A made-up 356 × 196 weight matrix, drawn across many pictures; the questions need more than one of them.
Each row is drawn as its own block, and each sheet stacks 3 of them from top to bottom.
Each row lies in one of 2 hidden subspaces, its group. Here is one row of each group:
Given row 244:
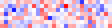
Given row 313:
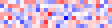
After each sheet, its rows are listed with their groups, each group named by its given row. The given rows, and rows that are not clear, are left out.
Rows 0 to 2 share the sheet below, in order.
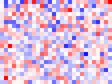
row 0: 244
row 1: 313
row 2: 244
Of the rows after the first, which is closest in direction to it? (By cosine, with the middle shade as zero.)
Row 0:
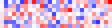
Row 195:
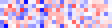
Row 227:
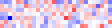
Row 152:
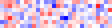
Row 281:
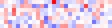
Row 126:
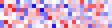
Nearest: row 281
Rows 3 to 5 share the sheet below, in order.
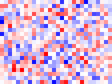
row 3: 313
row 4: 313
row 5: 244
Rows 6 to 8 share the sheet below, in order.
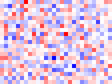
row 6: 244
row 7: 244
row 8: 313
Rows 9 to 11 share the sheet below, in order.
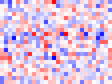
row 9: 313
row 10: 244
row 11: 313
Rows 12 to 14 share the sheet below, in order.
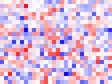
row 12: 313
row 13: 244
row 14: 313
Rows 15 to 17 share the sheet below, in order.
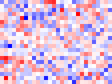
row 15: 313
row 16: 313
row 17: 244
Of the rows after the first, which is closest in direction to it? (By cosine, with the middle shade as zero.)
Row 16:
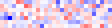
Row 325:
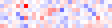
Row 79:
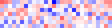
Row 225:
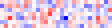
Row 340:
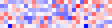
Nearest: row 325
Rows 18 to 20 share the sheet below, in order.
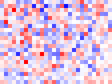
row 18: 244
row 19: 244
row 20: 313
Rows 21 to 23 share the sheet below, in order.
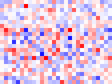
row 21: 313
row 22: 244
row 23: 244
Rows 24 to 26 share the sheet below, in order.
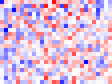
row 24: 244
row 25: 244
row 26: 244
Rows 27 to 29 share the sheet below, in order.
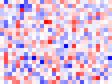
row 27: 244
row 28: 313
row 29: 244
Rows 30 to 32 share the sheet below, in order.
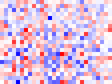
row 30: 244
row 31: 244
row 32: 244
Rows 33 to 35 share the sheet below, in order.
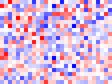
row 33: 313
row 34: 244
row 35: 313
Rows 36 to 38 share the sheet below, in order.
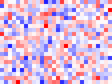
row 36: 313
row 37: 313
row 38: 244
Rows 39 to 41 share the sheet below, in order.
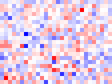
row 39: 313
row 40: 313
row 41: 313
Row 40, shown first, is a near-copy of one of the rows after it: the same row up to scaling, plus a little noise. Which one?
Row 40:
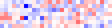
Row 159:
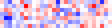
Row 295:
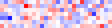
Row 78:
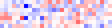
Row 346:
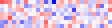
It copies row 78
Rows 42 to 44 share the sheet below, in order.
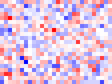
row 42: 313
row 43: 313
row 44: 313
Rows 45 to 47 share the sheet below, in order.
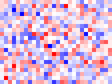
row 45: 244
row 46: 244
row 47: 244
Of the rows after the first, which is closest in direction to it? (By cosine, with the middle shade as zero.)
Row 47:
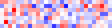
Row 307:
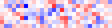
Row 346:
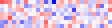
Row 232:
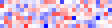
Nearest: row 232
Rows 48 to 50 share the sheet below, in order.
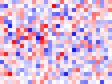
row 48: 313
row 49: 244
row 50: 313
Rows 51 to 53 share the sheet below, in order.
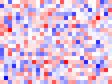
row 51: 313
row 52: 313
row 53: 244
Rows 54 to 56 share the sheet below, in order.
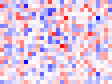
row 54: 313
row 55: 313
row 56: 313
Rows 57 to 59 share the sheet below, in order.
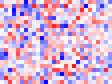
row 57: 244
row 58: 244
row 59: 313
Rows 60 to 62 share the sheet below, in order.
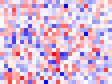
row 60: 244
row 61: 244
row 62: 313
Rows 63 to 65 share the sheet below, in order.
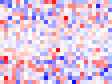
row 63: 313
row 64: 244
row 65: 244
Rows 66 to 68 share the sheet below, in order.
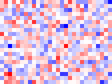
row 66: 244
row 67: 313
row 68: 313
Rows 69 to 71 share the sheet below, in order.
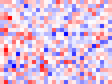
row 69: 313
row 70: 244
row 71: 244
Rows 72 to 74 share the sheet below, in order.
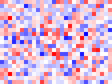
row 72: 313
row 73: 244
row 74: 313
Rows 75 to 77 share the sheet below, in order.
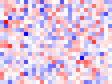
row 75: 244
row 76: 313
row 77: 313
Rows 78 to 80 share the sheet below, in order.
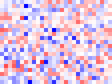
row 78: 313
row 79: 313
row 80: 244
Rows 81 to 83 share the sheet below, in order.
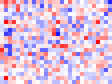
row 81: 244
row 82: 313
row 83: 244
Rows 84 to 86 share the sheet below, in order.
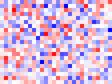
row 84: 244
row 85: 244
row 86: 244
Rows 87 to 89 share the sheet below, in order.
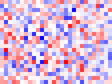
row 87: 313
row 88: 244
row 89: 244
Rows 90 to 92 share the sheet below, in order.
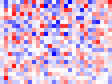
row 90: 244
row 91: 244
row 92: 244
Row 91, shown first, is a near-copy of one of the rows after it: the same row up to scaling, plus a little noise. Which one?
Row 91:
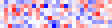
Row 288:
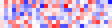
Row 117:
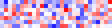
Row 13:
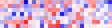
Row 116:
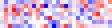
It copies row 116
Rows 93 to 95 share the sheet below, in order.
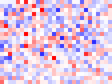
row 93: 244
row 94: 313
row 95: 313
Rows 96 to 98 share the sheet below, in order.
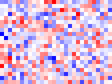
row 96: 313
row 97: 313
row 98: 313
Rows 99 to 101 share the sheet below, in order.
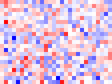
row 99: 244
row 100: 244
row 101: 244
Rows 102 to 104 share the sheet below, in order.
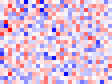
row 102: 244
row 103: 313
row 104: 313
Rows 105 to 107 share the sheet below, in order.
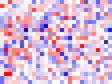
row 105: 313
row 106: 244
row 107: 313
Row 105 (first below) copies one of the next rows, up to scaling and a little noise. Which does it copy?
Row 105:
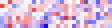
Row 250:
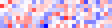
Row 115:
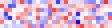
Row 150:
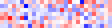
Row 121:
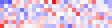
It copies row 250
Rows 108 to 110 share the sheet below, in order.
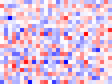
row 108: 313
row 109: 244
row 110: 244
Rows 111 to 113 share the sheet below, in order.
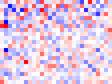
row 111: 244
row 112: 244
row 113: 313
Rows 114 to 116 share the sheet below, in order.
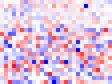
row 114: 244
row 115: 313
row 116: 244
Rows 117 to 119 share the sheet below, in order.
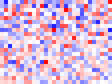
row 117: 244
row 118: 313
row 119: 244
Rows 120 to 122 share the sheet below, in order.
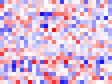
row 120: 313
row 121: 313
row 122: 244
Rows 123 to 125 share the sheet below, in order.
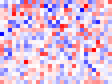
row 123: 244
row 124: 313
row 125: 313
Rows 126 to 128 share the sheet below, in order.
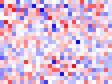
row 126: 244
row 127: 313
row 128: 313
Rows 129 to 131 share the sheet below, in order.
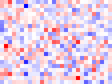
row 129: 313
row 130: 313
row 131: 313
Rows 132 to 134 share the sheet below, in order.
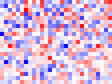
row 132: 244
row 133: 313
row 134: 313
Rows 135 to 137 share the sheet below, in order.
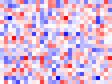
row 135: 313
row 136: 244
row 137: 244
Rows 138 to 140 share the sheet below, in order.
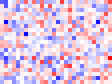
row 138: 244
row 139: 313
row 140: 244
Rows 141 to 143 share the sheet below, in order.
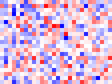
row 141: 244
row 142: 244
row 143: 244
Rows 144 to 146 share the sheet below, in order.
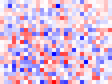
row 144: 313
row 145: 244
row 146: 244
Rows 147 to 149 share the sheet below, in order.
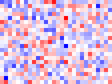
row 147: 313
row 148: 313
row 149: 244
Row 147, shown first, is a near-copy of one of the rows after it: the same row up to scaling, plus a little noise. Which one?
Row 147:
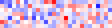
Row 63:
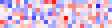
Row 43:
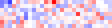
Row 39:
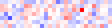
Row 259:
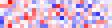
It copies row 63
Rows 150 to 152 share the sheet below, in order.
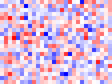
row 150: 313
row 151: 244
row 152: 313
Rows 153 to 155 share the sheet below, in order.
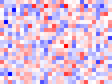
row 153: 244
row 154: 313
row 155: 313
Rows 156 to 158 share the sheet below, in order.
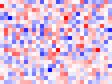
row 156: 313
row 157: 244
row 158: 313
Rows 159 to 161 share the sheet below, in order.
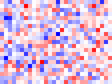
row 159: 313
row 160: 313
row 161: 244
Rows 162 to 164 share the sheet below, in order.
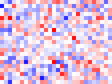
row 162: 313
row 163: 313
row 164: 313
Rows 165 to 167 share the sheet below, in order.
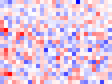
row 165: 313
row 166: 244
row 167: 313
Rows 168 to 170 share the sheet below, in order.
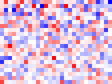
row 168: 244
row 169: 313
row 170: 313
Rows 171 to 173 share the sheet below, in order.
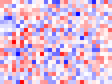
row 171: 313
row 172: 244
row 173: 244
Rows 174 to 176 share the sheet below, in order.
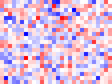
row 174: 313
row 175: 313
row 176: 244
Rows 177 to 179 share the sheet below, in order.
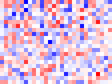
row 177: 244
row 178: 244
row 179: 313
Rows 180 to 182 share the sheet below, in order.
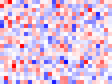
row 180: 313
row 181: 313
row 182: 244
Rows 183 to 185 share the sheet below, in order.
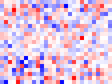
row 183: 244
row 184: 313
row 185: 244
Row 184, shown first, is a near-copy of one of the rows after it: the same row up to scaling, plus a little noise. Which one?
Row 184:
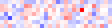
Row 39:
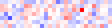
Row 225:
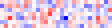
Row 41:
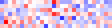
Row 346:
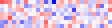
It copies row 39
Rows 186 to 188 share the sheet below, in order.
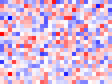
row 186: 313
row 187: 313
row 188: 313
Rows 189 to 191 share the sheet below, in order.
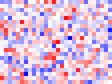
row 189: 313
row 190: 244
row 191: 313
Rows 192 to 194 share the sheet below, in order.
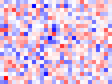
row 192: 244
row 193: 313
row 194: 244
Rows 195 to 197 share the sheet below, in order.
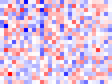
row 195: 244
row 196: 244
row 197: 313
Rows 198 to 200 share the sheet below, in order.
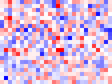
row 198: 313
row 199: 244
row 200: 244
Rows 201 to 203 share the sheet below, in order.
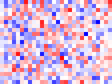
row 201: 244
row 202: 244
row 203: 244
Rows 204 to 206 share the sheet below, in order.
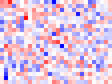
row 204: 313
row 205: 313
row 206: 244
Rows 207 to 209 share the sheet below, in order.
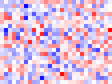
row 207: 313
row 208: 244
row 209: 313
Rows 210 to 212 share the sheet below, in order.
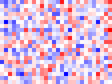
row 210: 244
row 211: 244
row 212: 313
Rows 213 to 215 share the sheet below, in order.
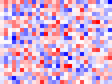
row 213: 244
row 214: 244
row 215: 244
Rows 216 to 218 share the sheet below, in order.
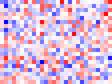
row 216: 244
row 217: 244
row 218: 244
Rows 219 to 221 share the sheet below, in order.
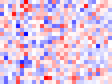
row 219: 244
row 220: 313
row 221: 244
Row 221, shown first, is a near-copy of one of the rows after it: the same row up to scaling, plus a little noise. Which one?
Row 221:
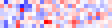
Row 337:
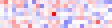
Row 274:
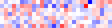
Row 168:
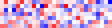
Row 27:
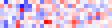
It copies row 27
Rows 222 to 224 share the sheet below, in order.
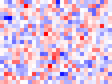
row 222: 313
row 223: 244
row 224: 313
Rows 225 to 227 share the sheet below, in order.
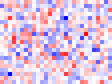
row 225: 313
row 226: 244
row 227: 313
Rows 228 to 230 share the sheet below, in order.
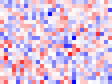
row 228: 313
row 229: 313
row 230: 244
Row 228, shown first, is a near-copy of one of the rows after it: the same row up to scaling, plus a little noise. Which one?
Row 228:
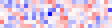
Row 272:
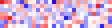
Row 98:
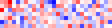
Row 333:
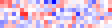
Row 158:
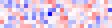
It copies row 158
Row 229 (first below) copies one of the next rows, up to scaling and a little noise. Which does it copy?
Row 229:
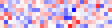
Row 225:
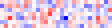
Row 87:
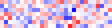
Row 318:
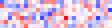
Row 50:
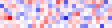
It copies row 87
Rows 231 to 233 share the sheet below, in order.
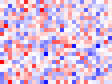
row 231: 244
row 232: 313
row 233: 313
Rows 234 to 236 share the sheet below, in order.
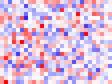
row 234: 313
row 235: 244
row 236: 244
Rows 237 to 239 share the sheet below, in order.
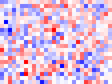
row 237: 244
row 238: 313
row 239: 313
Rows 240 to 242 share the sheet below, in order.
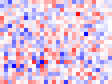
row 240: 313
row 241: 244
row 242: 244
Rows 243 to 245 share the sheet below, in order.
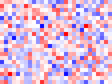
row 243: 313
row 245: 313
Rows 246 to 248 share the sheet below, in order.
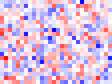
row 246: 313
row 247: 313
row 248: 244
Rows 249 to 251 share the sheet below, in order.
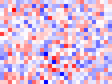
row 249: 244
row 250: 313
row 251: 313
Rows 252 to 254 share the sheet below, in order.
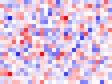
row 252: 313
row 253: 244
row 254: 313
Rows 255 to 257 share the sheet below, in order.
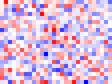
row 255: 244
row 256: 313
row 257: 313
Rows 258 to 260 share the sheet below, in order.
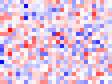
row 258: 313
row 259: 313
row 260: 313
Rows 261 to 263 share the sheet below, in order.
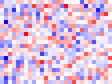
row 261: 244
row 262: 313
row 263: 244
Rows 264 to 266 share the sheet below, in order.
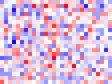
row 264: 244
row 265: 244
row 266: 313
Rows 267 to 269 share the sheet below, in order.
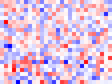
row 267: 244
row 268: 313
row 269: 244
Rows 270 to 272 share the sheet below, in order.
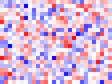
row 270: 313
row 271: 313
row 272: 313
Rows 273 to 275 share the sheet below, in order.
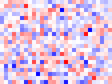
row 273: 313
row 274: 244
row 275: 244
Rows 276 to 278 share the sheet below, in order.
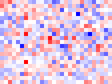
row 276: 313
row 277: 313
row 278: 313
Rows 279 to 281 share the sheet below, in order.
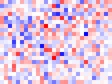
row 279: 313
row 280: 244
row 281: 244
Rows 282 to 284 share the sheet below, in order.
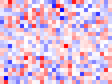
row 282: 313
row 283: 313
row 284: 244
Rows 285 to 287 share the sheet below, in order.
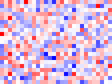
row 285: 313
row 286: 313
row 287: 313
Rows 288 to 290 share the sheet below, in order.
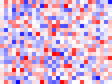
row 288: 244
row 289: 244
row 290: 244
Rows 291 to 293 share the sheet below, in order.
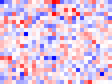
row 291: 313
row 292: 313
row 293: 313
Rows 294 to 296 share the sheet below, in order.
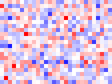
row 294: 313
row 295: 313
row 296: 244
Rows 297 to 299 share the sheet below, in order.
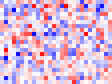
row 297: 244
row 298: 244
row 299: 244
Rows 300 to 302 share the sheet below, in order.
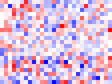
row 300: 244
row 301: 313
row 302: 244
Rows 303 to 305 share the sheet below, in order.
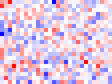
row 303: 313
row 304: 313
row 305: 244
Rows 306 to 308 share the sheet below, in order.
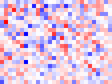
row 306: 244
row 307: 313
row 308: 313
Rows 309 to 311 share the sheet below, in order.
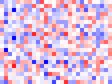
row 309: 244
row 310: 244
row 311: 244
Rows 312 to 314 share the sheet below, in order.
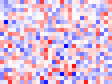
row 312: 244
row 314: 313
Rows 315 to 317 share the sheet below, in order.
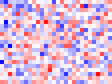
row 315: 244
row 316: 313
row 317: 313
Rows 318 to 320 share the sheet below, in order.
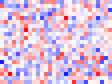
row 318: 313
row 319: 244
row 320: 313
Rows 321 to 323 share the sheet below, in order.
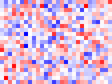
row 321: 244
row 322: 313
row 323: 244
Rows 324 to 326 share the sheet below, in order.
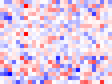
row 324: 313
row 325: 313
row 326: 313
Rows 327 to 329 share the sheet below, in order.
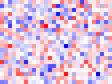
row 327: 313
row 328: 313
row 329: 313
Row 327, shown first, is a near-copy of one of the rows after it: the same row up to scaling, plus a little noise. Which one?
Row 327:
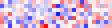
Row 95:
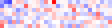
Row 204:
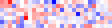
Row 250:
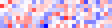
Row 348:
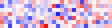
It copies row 348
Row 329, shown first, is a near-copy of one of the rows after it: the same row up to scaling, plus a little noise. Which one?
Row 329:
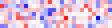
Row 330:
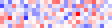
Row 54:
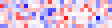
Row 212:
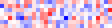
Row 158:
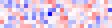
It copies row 54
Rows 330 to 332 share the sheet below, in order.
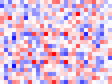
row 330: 313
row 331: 244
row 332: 244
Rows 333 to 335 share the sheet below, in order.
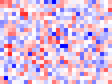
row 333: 313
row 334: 313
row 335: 244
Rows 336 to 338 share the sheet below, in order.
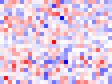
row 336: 313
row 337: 244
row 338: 244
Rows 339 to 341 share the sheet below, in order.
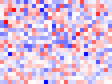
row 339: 244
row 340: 313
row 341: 313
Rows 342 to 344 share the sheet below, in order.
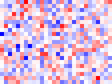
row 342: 244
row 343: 313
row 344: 244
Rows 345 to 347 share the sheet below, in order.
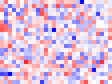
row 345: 244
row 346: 313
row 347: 313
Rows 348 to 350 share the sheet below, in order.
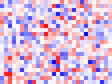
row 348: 313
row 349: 244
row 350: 313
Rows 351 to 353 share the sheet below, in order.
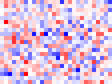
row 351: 244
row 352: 244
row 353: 313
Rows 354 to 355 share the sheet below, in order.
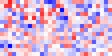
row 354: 313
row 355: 313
